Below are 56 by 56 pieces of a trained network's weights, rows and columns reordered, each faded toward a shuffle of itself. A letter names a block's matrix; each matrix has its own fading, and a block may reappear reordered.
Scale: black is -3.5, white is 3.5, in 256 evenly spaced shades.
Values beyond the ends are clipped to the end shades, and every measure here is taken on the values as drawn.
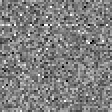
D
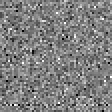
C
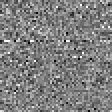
D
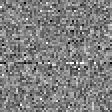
D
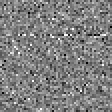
C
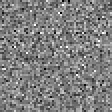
C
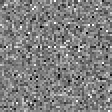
C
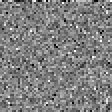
C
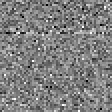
C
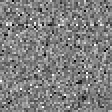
C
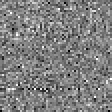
D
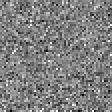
D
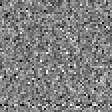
C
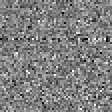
D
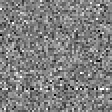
D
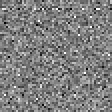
D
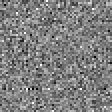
D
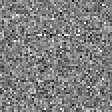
D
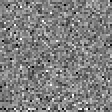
C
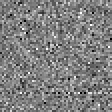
C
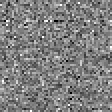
D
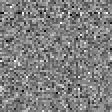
D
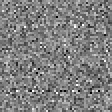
D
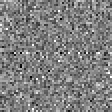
D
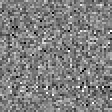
C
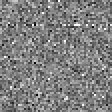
D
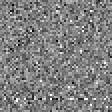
D
